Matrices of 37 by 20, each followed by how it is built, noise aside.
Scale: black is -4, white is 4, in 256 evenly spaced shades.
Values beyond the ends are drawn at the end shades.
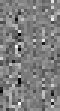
uneven columns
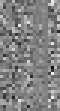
uneven columns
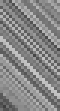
Toeplitz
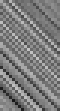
Toeplitz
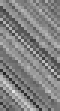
Toeplitz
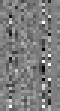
uneven columns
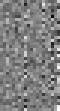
uneven columns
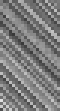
Toeplitz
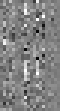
uneven columns
